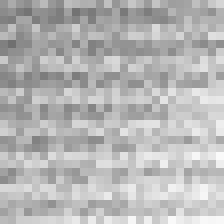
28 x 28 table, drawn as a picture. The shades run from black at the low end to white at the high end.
The bottom right is the ninth with the highest average. Overall the values sit about 70% of the way up the scale. Values rise toward the bottom right. Horizontal stripes repeat 7 times down the table. No single row or column stands out from its neighbours.
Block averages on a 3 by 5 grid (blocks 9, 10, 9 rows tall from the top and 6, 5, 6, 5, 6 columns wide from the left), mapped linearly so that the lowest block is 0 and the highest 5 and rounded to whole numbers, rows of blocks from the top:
01112 | 11234 | 33445
